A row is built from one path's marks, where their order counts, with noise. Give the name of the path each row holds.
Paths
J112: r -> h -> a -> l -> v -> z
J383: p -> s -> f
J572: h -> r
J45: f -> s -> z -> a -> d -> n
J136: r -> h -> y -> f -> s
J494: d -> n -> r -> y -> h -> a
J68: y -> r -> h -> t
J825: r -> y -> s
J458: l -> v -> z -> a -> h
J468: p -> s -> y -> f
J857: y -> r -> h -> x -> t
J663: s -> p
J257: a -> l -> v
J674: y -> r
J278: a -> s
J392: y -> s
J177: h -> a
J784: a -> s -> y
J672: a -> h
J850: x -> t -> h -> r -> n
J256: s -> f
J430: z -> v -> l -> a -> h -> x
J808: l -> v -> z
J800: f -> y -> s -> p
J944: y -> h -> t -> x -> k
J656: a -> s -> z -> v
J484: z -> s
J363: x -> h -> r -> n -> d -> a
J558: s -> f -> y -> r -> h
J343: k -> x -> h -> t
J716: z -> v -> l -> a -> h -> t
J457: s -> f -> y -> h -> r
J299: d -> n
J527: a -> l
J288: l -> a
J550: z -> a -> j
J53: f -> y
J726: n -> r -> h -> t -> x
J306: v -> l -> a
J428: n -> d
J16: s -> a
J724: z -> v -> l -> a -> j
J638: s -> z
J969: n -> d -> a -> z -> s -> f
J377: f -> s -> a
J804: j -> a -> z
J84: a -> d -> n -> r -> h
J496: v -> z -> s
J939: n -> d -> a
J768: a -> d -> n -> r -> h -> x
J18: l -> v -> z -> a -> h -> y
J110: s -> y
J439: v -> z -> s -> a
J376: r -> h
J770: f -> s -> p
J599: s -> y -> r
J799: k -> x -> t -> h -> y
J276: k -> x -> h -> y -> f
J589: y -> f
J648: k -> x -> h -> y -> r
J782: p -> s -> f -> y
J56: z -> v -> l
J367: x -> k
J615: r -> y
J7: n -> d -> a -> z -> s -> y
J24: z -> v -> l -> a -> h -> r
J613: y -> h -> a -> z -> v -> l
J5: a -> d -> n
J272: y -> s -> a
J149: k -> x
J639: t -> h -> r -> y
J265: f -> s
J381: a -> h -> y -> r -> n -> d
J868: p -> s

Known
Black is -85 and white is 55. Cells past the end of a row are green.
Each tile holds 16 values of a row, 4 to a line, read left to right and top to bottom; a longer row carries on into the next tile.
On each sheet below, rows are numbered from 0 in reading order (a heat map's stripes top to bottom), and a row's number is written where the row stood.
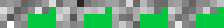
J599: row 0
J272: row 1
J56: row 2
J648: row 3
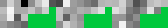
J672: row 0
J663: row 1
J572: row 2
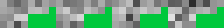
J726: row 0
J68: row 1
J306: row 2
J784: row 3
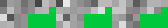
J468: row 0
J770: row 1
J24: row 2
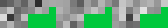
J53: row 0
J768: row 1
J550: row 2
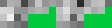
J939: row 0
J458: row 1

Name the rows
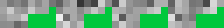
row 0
J716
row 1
J265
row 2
J800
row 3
J383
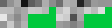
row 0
J278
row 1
J16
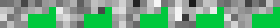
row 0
J7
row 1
J428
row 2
J376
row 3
J177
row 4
J136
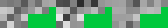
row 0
J639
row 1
J110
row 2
J430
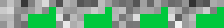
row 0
J84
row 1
J868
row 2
J799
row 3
J825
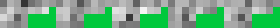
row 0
J377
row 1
J363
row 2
J804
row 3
J724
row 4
J112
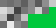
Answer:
J615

